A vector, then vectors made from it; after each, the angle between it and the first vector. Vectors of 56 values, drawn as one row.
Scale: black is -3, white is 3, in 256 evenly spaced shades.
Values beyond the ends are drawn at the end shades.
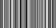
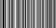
partly opposed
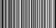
orthogonal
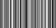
nearly parallel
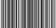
partly opposed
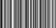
partly aligned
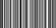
nearly parallel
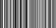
nearly parallel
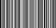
orthogonal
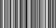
nearly parallel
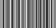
nearly opposite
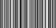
nearly parallel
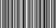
partly opposed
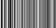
orthogonal
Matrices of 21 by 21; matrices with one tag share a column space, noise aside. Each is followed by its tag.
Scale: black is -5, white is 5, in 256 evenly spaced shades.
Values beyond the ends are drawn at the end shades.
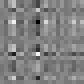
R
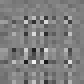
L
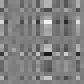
R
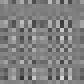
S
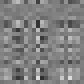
S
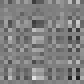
S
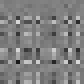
L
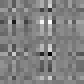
R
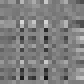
S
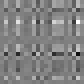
R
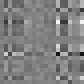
R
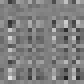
S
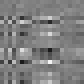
L
